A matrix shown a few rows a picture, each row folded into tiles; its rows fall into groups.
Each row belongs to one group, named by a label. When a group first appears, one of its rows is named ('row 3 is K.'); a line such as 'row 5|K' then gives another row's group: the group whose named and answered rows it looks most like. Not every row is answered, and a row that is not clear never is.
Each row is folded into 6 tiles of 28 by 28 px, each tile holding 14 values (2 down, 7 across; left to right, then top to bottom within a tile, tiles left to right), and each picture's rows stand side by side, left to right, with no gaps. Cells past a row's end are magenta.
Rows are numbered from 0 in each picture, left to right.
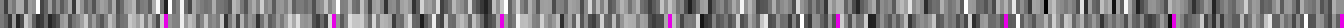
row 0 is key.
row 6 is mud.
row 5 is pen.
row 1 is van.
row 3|van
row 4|pen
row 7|pen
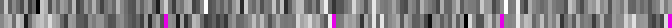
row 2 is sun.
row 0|mud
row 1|key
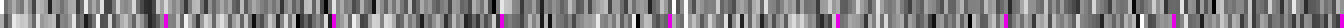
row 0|van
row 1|mud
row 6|sun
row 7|mud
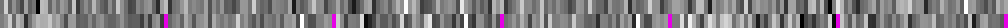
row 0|mud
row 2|pen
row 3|sun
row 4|mud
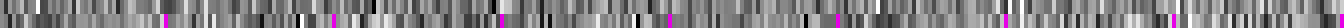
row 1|sun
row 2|mud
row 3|pen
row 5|key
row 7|van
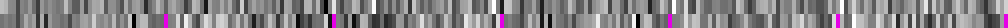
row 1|mud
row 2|key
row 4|van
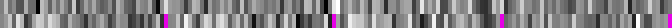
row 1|mud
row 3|sun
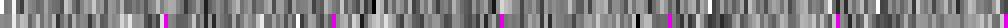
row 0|van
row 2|mud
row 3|pen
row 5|key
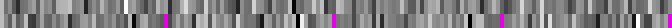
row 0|pen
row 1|sun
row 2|pen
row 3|sun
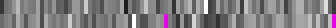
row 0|sun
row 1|key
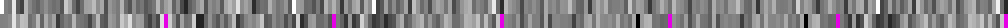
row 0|van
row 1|pen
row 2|key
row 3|pen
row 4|pen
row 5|key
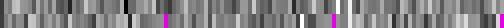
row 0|sun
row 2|van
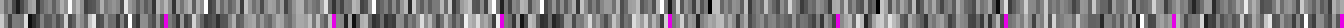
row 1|key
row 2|key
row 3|key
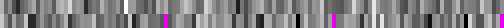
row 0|pen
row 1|sun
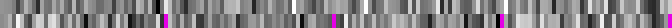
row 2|mud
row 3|van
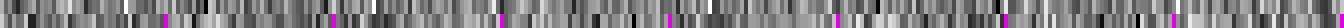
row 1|mud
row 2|key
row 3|sun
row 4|key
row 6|sun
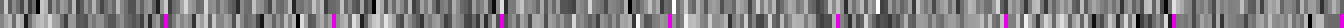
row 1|sun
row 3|sun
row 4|van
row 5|key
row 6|mud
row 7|pen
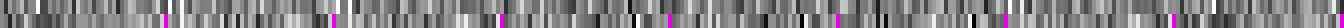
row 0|key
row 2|van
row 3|sun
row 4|sun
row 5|pen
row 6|van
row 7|key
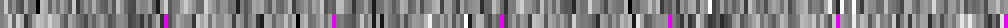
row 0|mud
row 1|sun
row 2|pen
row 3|sun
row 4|key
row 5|van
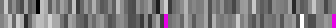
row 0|mud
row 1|sun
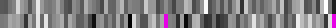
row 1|key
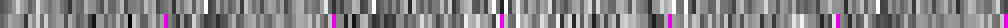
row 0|sun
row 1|key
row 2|key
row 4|van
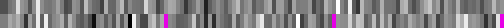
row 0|sun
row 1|pen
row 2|van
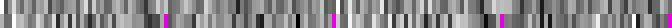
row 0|van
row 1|sun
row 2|van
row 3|pen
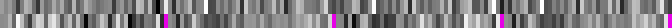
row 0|mud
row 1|key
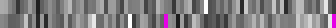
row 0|pen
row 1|key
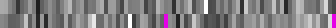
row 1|key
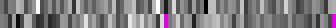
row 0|key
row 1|mud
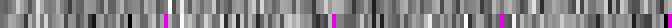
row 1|van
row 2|pen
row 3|mud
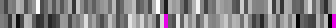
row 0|key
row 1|mud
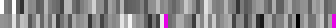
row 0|van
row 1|sun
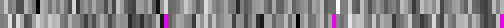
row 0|mud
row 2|van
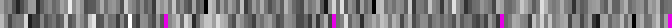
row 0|pen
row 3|sun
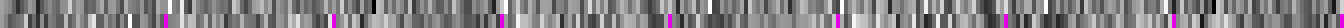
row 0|pen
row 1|van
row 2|mud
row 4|key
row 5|van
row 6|key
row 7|mud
